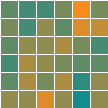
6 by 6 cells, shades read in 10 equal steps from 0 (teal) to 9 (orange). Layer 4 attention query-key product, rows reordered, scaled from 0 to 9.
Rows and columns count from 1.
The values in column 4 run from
3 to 6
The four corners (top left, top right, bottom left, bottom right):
3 4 5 5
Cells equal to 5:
9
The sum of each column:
20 26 29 28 25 26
